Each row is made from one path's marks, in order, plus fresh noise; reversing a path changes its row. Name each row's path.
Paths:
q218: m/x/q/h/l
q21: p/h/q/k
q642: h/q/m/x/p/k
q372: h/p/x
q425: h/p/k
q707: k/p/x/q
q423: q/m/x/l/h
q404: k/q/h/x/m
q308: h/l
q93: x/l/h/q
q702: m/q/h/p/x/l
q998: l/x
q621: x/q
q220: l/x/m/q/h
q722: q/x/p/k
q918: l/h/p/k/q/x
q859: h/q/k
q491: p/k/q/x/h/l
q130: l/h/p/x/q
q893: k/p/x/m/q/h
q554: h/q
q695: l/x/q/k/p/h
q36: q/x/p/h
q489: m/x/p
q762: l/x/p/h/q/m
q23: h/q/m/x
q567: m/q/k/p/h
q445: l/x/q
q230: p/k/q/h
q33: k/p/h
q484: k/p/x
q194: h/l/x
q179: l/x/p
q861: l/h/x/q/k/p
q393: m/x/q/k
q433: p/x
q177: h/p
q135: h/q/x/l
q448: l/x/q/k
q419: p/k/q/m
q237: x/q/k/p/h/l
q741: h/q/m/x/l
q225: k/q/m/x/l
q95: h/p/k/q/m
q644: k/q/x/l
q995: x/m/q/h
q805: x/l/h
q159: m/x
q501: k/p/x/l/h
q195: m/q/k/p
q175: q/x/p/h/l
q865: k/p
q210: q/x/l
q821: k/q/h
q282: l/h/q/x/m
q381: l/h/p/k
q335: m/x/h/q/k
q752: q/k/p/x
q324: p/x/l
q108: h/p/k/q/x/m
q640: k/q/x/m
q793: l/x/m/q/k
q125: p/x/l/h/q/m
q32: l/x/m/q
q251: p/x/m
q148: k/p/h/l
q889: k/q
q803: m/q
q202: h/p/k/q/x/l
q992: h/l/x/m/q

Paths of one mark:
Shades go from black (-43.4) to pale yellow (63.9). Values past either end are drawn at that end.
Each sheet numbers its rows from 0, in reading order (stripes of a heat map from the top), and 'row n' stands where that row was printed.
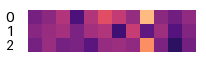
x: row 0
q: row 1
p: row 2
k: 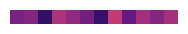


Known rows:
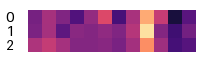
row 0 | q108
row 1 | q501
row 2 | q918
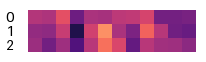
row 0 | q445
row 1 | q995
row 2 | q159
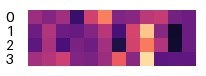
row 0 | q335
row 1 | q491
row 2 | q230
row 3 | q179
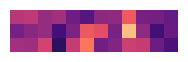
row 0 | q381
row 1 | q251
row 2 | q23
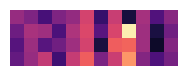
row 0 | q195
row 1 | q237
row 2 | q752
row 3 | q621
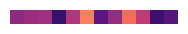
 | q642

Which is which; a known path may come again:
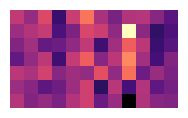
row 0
q218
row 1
q125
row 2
q95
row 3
q621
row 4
q998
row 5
q567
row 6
q803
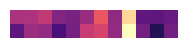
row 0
q179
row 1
q433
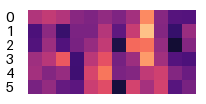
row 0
q918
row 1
q484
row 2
q752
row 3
q135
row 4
q335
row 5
q404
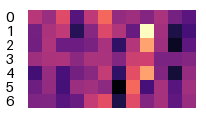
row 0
q423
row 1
q372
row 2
q21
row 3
q448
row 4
q707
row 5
q889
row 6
q640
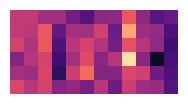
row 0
q381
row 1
q194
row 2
q992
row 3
q175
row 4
q23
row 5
q308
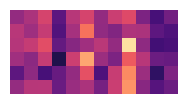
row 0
q210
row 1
q702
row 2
q130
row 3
q995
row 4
q893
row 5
q695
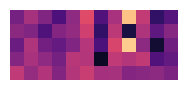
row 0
q108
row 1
q195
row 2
q491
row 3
q859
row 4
q793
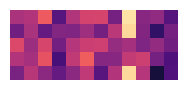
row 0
q805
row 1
q501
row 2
q32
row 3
q741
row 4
q202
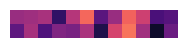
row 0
q642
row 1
q230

